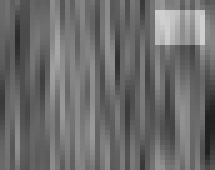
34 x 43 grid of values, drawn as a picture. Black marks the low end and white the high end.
An odd patch, higher than its surroundings, sits in the top right. Streaks run downward. Values change most from cell to cell in the top right. Neither half mirrors the other. Overall the values sit about 40% of the way up the scale. The ninth with the highest average is the top right.
